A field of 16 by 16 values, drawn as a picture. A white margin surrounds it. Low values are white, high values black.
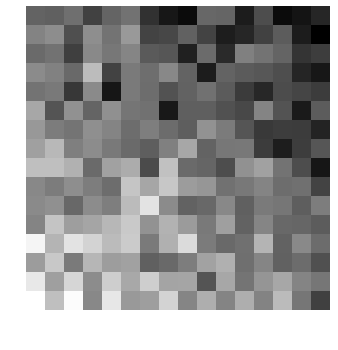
Histogram: bell-shaped. Ninth with the highest average: top right. Slope: up to the top right. Mirror symmetry: none. Stripes: none. Ninth with the lowest average: bottom left. Odd rows or columns: none.
